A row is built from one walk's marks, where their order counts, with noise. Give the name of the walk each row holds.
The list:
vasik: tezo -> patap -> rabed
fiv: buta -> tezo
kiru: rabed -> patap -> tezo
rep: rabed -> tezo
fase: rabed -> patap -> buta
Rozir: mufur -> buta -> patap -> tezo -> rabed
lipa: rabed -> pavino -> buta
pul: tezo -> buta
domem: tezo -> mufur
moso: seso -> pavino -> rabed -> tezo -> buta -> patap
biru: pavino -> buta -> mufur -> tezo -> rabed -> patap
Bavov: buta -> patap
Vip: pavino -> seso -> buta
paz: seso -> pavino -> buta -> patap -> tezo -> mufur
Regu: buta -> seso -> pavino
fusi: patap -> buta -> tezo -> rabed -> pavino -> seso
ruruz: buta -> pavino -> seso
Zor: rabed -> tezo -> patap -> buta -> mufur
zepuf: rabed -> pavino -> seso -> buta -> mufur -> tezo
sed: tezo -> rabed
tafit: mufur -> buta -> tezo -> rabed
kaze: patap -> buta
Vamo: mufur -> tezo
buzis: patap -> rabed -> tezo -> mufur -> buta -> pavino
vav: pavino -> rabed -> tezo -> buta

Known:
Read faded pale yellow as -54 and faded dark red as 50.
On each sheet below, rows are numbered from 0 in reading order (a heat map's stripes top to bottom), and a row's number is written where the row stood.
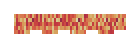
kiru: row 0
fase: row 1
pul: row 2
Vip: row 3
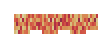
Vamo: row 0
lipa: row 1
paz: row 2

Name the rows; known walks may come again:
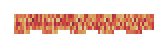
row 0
kiru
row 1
fase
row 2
domem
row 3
pul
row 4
vav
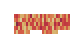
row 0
vasik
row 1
Zor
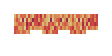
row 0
lipa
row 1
paz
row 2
zepuf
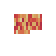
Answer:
sed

